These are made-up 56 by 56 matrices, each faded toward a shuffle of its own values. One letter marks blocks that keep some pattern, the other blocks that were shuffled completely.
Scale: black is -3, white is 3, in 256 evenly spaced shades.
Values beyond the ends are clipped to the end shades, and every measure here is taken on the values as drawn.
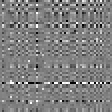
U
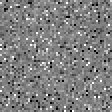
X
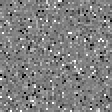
X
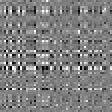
U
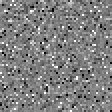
X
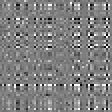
U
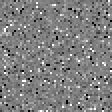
X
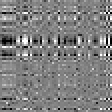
U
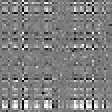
U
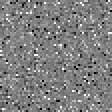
X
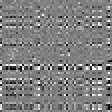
U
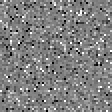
X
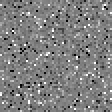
X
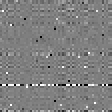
U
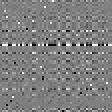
U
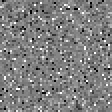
X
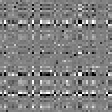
U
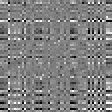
U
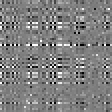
U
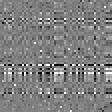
U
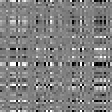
U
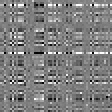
U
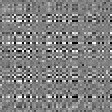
U
